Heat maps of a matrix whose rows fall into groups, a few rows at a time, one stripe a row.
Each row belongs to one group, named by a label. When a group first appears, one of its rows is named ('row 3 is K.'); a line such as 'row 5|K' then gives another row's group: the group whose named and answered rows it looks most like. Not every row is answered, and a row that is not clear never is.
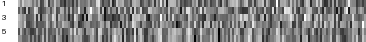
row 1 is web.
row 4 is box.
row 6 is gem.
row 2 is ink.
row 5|gem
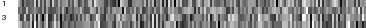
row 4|web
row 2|gem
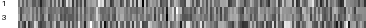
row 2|web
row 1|ink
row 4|ink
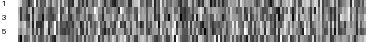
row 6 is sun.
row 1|box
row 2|sun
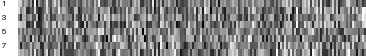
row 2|box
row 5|ink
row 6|gem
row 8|web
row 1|web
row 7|sun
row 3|sun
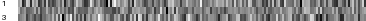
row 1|gem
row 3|ink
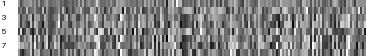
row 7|web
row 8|sun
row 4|sun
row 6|web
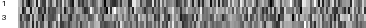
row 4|web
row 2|gem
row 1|box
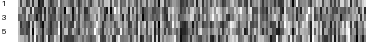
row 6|web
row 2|gem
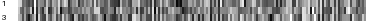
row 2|web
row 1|box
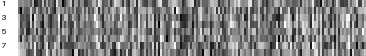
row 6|sun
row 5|box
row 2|sun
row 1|gem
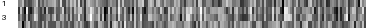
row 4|gem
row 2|gem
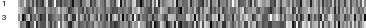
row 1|web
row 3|gem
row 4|box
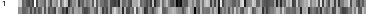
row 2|gem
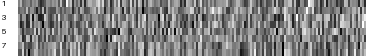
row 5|box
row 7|ink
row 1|ink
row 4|sun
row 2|gem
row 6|gem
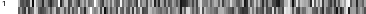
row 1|sun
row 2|ink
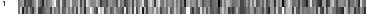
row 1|ink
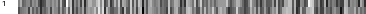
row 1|ink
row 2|ink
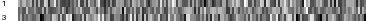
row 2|gem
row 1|web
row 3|ink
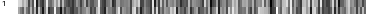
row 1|web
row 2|web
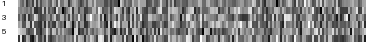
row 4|gem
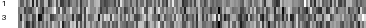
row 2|ink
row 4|ink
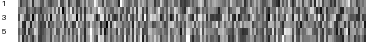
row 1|sun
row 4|gem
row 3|ink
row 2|ink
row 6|ink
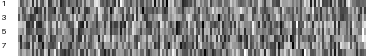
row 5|box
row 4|box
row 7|sun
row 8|web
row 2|gem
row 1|web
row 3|gem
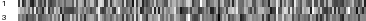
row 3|ink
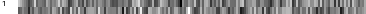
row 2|ink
